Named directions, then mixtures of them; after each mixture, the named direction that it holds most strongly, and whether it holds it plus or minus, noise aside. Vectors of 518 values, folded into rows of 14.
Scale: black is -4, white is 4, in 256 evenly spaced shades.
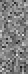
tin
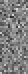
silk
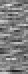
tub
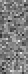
tin, minus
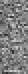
silk, plus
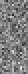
silk, minus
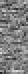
tub, minus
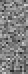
tin, plus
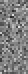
silk, plus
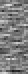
tub, plus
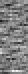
tub, minus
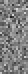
silk, plus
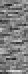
tub, minus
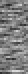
tub, minus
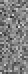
silk, plus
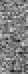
tin, plus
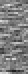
tub, plus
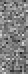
tin, plus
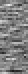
tub, plus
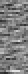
tub, minus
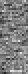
tub, minus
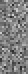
silk, plus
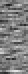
tub, minus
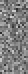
silk, minus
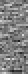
tub, plus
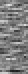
tub, plus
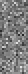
tin, minus
